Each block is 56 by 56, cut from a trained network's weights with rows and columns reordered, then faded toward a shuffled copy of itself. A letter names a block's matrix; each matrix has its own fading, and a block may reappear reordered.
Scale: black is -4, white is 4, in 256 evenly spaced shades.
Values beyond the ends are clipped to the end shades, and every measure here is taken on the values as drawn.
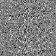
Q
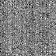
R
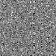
Q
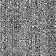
R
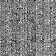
R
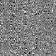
Q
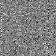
Q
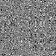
Q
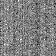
R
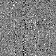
Q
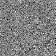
Q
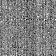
R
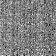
R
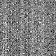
R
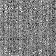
R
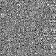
Q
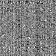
R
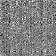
R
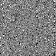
Q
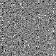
Q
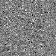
Q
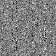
Q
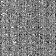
R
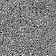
Q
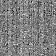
R
